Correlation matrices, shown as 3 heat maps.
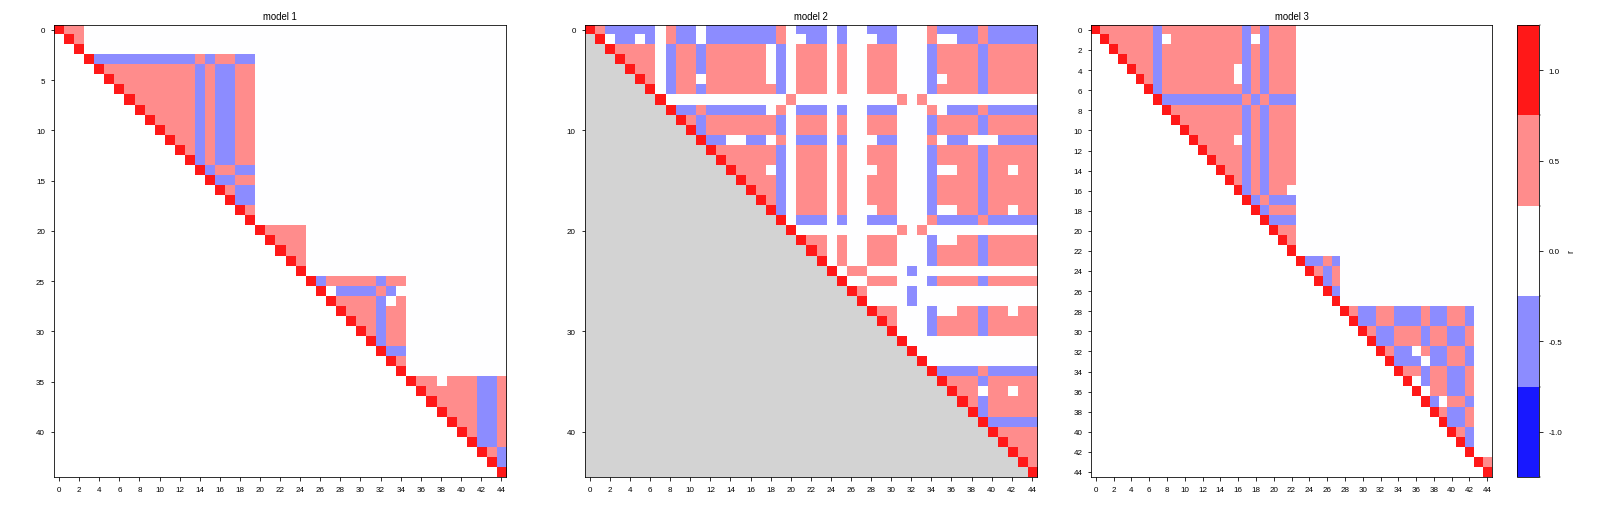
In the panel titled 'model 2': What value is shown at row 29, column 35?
0.5
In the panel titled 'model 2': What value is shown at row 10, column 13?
0.5
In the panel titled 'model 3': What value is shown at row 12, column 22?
0.5
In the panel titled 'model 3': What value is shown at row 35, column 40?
-0.5
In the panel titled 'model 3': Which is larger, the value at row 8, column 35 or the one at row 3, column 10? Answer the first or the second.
the second
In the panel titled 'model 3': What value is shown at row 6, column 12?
0.5
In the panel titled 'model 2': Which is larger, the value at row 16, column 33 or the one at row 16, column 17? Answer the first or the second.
the second
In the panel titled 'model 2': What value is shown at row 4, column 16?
0.5
